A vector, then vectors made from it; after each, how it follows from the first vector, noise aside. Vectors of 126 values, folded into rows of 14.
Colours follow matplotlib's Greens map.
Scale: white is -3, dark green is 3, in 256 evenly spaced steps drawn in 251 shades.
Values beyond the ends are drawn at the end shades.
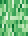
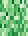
sign-scrambled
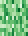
sign-scrambled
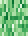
negated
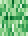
negated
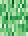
negated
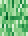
negated
